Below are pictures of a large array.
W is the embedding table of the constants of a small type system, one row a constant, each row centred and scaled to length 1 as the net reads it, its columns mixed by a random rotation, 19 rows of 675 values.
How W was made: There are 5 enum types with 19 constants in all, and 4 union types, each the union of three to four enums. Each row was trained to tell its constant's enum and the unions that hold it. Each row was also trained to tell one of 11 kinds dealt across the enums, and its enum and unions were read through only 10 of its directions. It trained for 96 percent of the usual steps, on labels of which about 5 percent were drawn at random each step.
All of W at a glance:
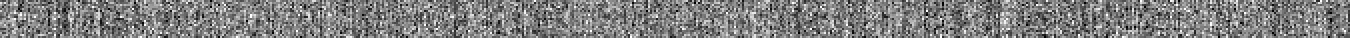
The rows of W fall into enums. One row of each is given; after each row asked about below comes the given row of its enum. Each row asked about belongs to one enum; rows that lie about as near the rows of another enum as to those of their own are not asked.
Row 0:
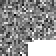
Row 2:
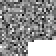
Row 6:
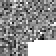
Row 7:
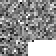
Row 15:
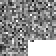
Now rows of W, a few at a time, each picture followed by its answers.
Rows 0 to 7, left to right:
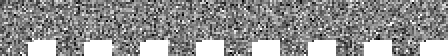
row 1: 15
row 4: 2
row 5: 2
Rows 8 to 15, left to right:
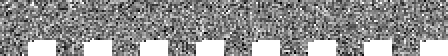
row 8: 7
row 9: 6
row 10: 15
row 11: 15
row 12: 15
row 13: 2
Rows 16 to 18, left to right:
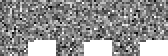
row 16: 2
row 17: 6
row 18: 6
